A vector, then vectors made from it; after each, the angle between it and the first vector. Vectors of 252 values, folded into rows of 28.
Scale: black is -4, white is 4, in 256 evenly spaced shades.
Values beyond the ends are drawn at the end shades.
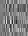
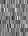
orthogonal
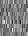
partly aligned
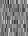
partly aligned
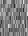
orthogonal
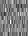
partly aligned
